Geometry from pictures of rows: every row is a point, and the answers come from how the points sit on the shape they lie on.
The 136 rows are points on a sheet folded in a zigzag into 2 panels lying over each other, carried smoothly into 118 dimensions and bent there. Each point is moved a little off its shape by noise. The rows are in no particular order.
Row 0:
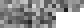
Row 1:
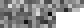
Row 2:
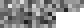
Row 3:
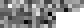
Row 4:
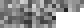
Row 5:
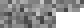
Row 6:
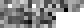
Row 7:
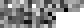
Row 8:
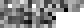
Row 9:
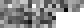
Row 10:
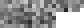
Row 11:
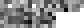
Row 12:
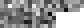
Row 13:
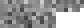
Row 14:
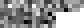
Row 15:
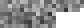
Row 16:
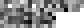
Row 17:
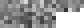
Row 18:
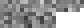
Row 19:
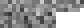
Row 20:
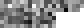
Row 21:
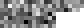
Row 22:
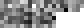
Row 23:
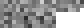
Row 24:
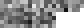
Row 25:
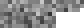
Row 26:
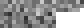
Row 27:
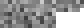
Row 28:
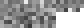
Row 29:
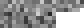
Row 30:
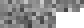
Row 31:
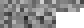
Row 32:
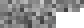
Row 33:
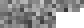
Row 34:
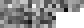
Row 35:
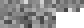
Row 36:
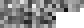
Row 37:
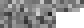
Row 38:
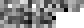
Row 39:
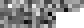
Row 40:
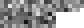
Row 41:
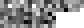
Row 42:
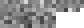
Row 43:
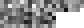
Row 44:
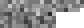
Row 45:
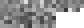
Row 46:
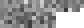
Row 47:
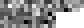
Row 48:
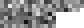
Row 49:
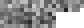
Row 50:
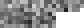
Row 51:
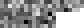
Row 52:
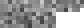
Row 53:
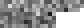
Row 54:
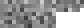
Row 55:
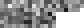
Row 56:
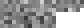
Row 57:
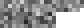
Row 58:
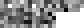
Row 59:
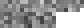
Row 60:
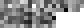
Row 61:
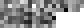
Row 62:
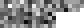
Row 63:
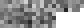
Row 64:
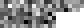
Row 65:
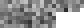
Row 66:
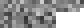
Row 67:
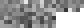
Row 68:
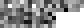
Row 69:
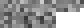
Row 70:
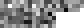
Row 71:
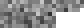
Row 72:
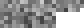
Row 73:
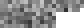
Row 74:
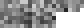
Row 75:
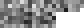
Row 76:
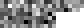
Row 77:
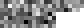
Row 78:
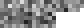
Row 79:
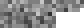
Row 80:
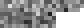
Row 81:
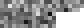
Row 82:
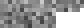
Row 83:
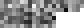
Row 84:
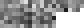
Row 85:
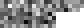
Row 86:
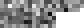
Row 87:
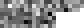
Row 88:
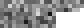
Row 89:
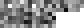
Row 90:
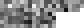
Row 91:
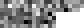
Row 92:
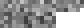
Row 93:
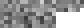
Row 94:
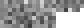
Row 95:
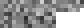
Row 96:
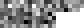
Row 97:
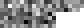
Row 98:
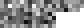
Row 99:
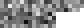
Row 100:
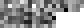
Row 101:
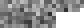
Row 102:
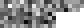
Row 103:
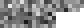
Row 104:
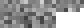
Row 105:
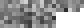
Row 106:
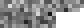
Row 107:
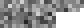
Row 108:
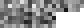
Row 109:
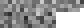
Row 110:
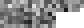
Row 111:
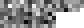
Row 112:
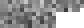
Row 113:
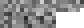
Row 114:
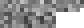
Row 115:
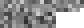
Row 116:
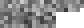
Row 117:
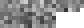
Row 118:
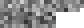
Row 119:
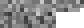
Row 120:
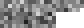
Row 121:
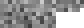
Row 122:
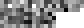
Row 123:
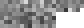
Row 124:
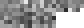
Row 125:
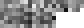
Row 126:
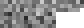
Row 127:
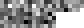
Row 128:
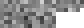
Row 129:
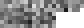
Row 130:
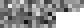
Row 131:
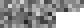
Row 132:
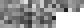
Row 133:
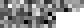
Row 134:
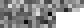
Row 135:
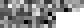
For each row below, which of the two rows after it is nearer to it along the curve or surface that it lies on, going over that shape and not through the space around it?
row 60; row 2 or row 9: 2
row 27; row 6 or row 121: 121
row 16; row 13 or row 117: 117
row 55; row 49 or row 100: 49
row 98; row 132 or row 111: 111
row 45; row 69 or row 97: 69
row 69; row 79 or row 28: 28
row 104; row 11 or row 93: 93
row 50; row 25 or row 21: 25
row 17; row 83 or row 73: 83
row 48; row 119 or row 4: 4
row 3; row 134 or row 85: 134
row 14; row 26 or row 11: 11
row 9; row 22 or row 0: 0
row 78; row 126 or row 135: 135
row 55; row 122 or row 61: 122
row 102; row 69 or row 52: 69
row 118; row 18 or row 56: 18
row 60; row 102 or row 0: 102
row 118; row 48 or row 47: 48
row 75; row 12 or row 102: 102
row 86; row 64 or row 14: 14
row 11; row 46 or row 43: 43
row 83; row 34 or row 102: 102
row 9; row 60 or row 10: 10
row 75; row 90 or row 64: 64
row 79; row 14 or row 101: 101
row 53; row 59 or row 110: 110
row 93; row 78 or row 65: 78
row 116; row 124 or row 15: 124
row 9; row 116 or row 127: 127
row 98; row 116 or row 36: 36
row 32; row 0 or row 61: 0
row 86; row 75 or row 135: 135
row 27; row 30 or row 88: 30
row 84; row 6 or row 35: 35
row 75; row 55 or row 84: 84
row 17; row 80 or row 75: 75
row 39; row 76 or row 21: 76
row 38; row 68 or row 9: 68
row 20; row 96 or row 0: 0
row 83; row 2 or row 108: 108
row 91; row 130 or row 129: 130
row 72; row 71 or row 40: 40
